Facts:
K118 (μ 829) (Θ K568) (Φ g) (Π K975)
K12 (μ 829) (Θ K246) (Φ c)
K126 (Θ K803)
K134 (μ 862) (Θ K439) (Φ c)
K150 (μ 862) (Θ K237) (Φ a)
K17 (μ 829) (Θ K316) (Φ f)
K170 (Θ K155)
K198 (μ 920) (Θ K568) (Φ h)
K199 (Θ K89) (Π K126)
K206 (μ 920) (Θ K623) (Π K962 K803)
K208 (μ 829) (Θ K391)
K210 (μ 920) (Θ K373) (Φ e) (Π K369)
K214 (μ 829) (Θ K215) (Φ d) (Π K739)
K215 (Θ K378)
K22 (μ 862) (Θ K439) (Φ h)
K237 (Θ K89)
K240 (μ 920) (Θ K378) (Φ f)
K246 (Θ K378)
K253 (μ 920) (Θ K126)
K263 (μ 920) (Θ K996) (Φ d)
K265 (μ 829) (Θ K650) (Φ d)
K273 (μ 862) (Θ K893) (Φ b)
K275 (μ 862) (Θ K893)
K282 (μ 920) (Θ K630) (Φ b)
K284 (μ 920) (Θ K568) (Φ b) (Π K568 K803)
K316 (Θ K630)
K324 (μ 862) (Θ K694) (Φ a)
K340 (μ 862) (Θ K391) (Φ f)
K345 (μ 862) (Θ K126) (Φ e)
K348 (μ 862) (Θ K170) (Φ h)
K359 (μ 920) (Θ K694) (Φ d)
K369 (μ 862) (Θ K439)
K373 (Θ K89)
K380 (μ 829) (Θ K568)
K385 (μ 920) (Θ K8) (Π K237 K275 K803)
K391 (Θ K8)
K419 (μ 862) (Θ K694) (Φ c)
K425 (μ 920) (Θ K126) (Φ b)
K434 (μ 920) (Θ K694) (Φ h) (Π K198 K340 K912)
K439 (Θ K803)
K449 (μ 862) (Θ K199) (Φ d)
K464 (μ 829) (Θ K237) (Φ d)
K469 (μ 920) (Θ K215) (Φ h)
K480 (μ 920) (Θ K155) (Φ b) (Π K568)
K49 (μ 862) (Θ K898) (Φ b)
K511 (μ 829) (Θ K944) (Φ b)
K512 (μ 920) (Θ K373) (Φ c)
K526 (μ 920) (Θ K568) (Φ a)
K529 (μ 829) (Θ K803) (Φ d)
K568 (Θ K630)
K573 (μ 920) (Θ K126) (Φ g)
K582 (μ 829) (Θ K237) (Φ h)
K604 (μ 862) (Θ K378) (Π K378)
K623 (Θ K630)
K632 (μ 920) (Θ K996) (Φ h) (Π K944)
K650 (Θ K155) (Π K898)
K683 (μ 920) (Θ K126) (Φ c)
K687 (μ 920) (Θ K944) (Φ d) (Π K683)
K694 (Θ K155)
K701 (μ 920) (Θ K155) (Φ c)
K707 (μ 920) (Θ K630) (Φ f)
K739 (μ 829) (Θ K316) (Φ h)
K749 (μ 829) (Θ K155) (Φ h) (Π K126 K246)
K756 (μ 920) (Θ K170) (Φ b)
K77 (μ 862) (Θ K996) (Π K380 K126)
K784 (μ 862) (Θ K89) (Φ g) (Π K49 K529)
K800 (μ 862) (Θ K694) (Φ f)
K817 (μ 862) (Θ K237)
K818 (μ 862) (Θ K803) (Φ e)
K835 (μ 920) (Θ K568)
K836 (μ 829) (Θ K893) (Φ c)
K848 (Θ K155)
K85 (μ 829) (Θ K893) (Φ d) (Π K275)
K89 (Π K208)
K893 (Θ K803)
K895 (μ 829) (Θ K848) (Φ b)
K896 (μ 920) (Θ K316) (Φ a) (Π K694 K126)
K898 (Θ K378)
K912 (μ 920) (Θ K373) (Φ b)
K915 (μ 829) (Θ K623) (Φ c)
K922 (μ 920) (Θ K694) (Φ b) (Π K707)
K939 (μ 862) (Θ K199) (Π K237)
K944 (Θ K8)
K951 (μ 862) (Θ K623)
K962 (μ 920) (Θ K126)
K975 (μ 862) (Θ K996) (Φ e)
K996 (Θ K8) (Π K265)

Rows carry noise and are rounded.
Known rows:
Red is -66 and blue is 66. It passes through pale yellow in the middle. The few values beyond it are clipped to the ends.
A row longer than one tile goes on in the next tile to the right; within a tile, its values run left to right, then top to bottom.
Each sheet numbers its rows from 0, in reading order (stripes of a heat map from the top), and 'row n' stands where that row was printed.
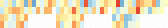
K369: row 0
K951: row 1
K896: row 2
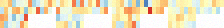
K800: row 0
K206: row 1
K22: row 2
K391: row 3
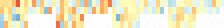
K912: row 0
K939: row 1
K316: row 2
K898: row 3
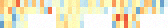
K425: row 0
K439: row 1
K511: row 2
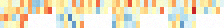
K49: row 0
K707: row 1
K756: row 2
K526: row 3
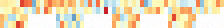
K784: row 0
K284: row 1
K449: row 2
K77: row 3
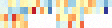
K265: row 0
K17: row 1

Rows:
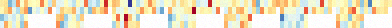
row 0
K210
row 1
K419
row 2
K749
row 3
K469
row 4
K817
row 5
K434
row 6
K275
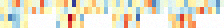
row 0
K359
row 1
K739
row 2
K836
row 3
K214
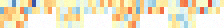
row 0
K975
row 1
K89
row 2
K273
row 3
K263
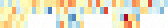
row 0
K199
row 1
K480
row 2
K118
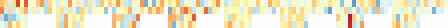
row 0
K573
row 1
K237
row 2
K324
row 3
K340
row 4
K373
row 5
K126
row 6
K12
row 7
K568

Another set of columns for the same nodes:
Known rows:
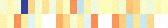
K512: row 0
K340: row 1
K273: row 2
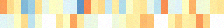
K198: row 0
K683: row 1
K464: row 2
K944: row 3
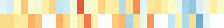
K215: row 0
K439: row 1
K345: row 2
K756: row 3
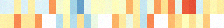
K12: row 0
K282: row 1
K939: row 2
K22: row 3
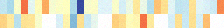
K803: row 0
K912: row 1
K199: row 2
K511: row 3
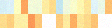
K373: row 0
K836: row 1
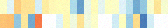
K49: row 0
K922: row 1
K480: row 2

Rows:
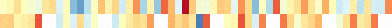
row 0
K951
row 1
K206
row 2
K582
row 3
K784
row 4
K118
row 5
K369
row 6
K915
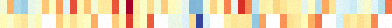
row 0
K835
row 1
K449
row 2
K324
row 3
K284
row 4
K348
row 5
K77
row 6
K17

